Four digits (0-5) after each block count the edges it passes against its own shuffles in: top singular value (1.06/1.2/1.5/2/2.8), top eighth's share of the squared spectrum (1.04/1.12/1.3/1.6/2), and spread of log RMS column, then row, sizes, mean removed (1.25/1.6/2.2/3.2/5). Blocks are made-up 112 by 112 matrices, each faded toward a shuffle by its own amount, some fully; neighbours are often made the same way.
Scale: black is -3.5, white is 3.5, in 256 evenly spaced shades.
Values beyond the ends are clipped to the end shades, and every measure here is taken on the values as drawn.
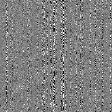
3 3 4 0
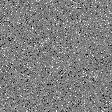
0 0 0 0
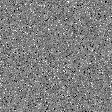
0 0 0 0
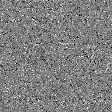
0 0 0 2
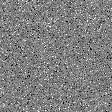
0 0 0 0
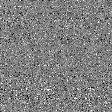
1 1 0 3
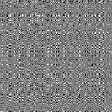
5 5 4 4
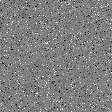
0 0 0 0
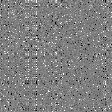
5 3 2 1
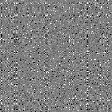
5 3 3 2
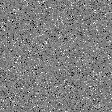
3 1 0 1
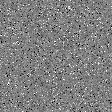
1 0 0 0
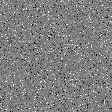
0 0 0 0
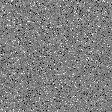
1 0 0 0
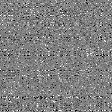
4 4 2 3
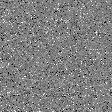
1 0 0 1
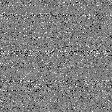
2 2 0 3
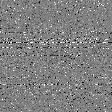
3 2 0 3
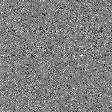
1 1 0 2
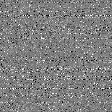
2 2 0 3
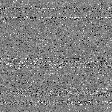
2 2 0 3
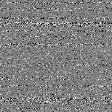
2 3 0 4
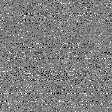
2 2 0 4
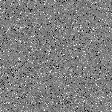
0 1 0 1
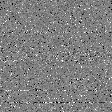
2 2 0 2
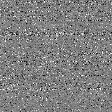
1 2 0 3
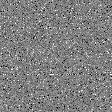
1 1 0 1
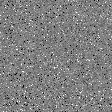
0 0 0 1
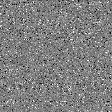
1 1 0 2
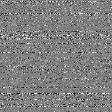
3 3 0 4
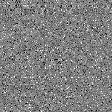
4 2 1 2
